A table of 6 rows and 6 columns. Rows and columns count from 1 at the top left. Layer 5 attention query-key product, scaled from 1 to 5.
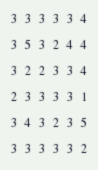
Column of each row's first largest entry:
6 2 6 2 6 1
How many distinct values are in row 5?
4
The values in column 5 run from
3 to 4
